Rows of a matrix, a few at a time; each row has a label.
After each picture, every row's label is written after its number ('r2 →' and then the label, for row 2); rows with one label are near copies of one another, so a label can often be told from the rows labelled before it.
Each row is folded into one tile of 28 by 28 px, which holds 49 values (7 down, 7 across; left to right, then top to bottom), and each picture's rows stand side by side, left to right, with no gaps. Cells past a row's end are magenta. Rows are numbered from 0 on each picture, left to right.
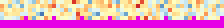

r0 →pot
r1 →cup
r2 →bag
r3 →cup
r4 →cup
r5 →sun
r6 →pot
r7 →sun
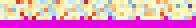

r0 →bag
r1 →sun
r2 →sun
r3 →sun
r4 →pot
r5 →bag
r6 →pot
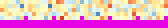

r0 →pot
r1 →pot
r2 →sun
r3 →cup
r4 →bag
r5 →cup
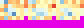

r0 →cup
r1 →cup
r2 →cup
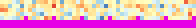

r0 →pot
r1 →cup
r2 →cup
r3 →pot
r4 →cup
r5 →pot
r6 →bag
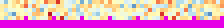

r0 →cup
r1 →bag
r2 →sun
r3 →cup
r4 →pot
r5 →bag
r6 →sun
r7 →cup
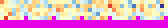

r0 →sun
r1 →pot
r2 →pot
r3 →cup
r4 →pot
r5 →pot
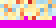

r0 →bag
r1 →sun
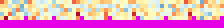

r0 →sun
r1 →sun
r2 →bag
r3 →bag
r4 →bag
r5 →pot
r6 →bag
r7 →cup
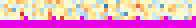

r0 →bag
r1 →bag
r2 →sun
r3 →pot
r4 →cup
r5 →pot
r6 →pot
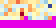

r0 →bag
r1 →pot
